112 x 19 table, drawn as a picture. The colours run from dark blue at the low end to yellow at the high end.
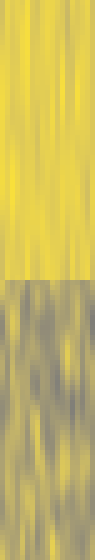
The table splits into 2 rows of 1 panel. Panel 1,1: very high, streaked downward, faint in contrast. Panel 2,1: high, streaked downward.
